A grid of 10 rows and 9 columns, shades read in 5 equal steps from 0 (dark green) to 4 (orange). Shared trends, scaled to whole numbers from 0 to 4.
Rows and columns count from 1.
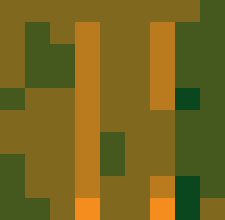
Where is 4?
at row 10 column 4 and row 10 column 7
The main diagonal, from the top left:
2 1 1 3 2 2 2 1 1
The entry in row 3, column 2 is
1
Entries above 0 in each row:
9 9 9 9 8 9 9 9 8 8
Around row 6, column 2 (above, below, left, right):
2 2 2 2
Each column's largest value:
2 2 2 4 2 2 4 2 2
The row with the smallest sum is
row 8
